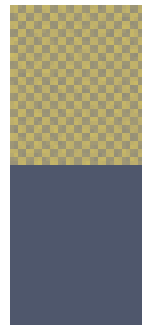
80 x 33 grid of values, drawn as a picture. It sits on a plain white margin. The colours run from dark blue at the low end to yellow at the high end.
It is made of 2 by 1 panels. Panel 1,1: high, checkered. Panel 2,1: low, flat.
